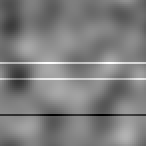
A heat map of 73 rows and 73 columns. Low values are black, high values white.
Ninth with the highest average: centre. Histogram: heavy tails on both sides. Odd lines: rows 32, 40 and 58. Average level on the scale: 50%.
